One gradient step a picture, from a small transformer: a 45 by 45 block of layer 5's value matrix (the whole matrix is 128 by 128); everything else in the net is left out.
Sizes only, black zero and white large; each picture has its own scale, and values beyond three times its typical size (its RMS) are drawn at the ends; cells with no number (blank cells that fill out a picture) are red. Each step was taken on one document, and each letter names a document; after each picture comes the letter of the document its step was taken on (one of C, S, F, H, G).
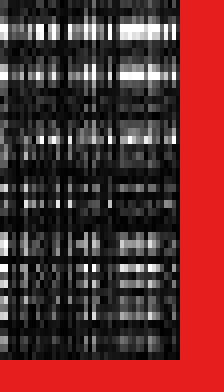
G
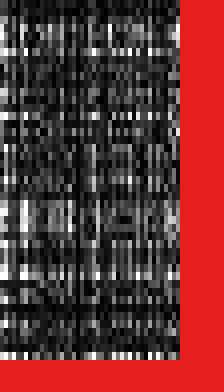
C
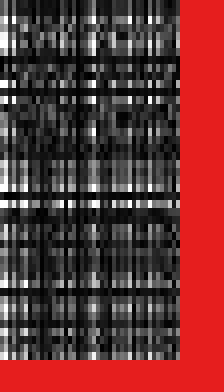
C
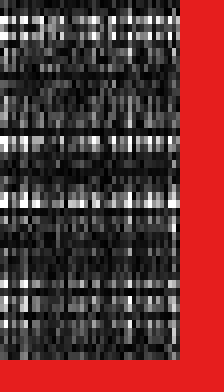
C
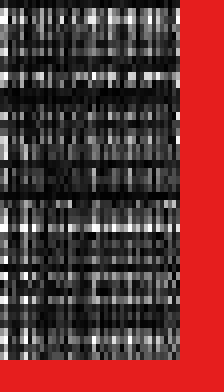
C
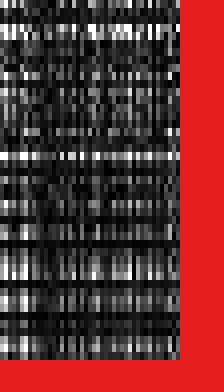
C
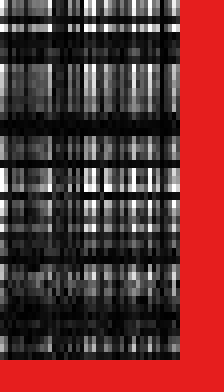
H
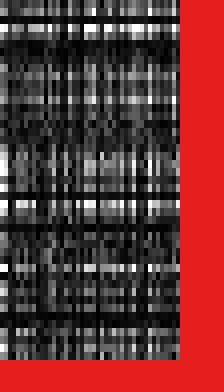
H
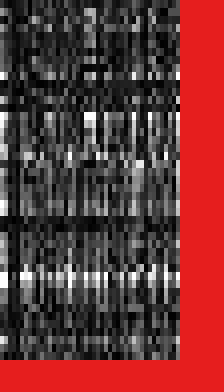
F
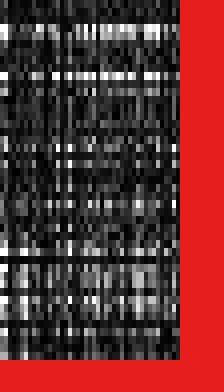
G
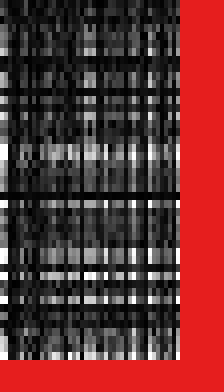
F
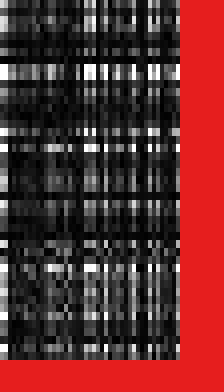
F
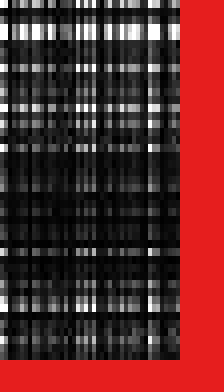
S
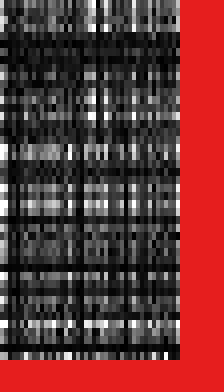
F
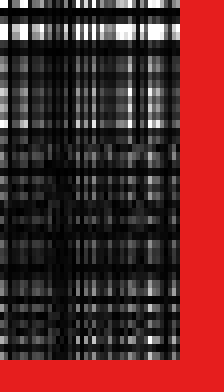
S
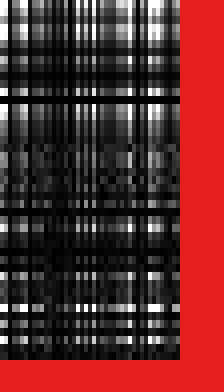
S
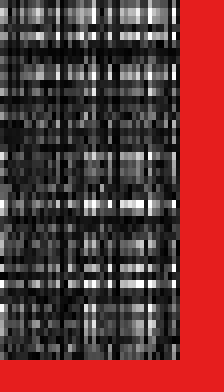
H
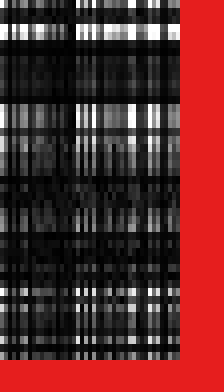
S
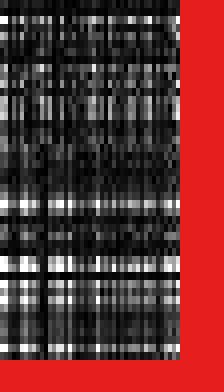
C
